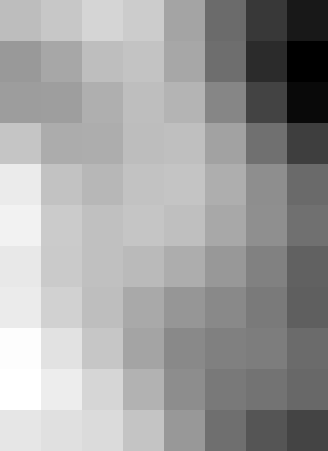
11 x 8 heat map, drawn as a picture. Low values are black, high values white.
Calmest part: centre. Roughest part: top right. Stripes: none. Slope: up to the left. Ninth with the lowest average: top right.
